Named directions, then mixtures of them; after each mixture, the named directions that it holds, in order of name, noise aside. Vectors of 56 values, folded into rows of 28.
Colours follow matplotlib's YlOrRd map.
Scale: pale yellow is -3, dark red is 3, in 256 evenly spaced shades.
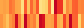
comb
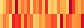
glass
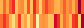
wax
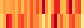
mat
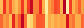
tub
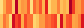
glass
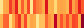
glass, wax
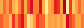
tub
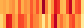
mat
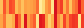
comb, wax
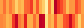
comb, tub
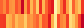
comb, mat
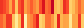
comb, glass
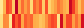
glass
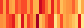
comb, wax
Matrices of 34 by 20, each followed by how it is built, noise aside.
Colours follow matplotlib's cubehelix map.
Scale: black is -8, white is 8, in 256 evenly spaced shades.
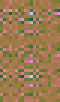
low rank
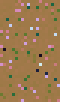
sparse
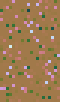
sparse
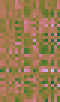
low rank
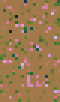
sparse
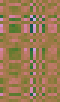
low rank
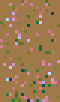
sparse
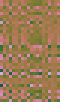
low rank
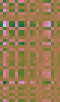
low rank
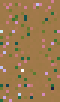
sparse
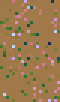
sparse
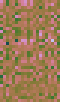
low rank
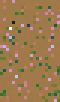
sparse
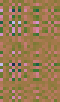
low rank
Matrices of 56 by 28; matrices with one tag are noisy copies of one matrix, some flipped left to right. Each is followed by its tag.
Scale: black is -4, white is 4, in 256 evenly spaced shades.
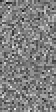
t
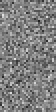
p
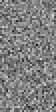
p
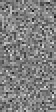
t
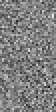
p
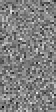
t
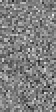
p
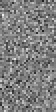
p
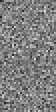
t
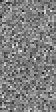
t
